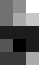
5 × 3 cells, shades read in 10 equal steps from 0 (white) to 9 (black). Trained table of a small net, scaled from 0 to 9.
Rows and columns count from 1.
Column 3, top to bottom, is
0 2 8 8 3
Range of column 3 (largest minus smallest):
8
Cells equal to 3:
2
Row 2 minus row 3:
-3 -5 -6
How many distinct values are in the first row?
3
